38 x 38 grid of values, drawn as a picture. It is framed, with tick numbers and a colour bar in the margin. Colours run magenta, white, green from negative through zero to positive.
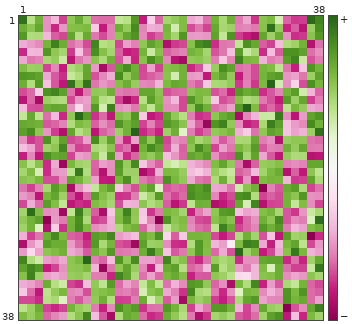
There is no seam. Overall the values sit about 50% of the way up the scale. The histogram has two humps. The field is checkered.
